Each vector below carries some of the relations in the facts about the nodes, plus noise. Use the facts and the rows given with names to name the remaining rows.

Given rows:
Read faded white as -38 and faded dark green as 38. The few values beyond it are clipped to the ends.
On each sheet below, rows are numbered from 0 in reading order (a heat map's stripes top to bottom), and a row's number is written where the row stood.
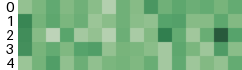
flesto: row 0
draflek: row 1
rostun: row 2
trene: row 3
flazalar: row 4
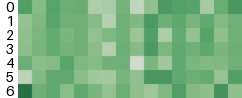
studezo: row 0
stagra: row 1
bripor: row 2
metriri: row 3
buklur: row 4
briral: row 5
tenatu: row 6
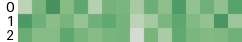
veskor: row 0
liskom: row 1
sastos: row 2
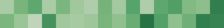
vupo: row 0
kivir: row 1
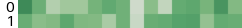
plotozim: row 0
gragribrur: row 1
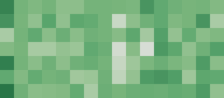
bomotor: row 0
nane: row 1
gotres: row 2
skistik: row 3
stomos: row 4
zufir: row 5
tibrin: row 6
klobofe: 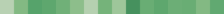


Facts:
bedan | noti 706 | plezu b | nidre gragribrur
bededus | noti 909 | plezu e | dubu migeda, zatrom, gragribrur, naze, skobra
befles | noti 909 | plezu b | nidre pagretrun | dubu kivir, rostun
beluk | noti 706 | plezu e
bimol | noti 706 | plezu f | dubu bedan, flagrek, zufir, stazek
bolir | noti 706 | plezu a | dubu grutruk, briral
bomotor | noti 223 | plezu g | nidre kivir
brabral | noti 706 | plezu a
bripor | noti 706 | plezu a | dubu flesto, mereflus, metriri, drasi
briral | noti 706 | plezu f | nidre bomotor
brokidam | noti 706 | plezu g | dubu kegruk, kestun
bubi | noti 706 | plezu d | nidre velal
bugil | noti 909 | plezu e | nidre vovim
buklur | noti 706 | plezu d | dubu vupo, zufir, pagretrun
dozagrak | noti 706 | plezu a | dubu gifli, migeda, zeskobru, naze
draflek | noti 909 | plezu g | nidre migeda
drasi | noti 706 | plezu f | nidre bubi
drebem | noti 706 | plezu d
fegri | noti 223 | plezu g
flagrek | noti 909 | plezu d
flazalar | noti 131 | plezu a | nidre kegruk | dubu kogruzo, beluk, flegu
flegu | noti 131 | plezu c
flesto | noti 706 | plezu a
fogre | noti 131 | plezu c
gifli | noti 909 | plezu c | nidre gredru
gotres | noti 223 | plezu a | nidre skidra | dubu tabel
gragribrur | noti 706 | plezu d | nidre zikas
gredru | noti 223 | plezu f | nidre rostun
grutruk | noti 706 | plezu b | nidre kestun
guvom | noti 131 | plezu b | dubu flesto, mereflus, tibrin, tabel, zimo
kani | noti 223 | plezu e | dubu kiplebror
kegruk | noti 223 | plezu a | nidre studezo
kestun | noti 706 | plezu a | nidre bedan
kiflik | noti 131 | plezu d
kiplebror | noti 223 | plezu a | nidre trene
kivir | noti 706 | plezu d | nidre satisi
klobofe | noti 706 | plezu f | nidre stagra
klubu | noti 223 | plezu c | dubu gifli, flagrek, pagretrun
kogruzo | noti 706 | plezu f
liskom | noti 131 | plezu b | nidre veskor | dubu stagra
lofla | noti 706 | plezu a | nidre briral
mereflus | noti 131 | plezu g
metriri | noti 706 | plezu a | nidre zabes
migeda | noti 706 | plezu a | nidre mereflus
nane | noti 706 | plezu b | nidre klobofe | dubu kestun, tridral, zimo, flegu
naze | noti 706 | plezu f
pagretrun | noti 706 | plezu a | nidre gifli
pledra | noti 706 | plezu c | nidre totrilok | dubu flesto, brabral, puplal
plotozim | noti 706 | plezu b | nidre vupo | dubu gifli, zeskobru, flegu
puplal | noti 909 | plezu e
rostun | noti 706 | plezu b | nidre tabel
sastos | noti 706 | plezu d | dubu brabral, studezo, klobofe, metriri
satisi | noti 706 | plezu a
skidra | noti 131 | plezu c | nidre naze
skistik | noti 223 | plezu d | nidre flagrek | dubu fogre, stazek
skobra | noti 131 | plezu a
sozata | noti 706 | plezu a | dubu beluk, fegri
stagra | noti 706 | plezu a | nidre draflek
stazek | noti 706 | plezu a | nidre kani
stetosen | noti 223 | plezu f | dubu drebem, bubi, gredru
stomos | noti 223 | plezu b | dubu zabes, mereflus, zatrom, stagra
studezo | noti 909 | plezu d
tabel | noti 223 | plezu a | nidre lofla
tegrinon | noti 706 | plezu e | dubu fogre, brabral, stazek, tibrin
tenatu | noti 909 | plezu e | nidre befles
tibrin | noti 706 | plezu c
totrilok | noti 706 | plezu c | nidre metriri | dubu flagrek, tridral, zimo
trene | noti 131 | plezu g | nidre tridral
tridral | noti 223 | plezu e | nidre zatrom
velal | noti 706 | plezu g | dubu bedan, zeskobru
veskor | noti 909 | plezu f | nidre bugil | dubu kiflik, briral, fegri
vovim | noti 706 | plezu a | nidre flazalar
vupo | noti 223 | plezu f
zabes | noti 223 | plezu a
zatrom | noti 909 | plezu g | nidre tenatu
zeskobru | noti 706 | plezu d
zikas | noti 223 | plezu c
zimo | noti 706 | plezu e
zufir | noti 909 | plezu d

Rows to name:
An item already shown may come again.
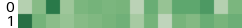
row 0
stetosen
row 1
velal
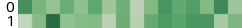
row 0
grutruk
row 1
gredru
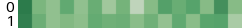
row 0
bedan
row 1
pledra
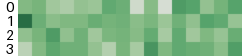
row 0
skistik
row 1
totrilok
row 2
flazalar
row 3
kogruzo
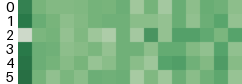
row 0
brokidam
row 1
klubu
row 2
drasi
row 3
skidra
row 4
bugil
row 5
tegrinon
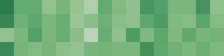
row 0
gifli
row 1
draflek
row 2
pagretrun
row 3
bomotor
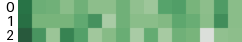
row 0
bugil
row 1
tridral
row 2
kani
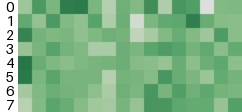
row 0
kiplebror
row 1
drebem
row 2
guvom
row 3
tabel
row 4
klubu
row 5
mereflus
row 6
stazek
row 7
briral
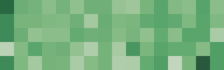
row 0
bededus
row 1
fegri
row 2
pledra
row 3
kogruzo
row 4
befles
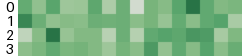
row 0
bubi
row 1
pledra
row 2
gredru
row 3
vovim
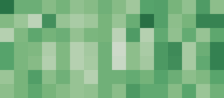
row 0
bugil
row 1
kivir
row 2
bimol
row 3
flagrek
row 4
flagrek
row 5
skobra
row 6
lofla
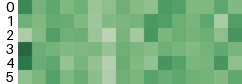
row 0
draflek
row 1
satisi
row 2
naze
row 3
zikas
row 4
gifli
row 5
kegruk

